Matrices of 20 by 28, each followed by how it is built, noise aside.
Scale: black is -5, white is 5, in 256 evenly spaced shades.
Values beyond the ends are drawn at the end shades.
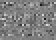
uneven rows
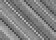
Toeplitz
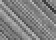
Toeplitz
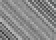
Toeplitz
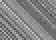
Toeplitz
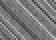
Toeplitz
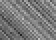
Toeplitz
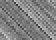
Toeplitz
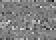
uneven rows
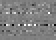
uneven rows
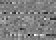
uneven rows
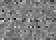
uneven rows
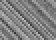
Toeplitz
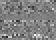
uneven rows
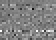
uneven rows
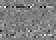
uneven rows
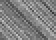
Toeplitz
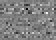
uneven rows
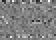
uneven rows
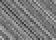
Toeplitz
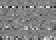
uneven rows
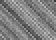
Toeplitz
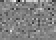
uneven rows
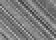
Toeplitz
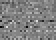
uneven rows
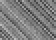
Toeplitz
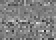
uneven rows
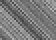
Toeplitz
